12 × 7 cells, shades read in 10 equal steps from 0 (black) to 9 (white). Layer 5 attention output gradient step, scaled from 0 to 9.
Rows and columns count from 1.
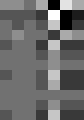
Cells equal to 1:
1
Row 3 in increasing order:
0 2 3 3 4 4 7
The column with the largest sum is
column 5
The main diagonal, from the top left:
5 3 4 4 7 3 4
